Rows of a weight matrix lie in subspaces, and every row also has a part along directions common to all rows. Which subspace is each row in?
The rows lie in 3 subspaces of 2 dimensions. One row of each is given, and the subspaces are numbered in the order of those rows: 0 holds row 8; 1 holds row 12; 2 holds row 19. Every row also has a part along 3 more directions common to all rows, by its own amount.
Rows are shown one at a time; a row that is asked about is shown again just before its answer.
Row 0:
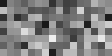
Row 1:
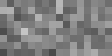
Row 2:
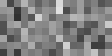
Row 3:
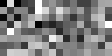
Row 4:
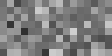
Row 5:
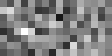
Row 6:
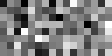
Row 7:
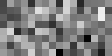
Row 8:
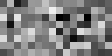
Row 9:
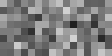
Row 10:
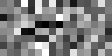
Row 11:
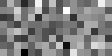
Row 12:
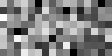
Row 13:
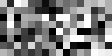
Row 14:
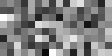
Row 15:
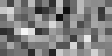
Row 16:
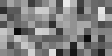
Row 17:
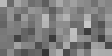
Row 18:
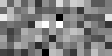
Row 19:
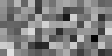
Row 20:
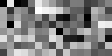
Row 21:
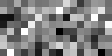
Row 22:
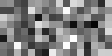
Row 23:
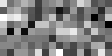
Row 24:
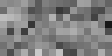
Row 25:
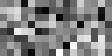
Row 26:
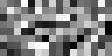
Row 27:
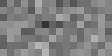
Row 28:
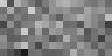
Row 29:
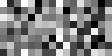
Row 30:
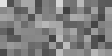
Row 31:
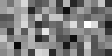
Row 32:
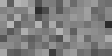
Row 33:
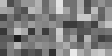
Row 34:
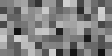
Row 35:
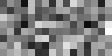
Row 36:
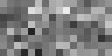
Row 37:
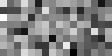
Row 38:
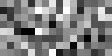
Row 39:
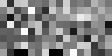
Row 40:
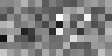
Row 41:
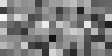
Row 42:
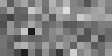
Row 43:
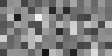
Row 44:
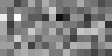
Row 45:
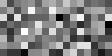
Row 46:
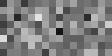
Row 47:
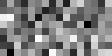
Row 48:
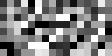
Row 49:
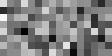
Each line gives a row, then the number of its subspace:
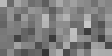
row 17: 0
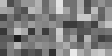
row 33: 1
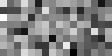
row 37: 1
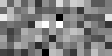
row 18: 2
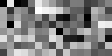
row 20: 0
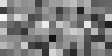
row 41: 1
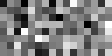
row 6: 2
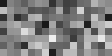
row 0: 1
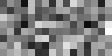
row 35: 2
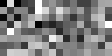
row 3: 0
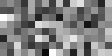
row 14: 2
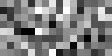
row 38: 1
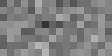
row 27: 2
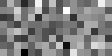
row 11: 1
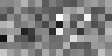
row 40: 0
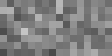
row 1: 1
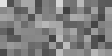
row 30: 1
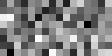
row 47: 2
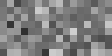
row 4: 0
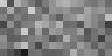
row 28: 0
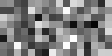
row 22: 2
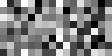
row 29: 1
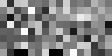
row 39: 0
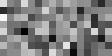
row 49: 1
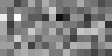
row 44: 0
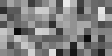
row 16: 1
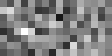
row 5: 1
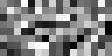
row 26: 2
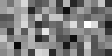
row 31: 2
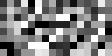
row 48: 2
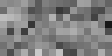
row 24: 2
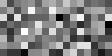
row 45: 0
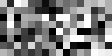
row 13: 0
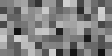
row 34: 1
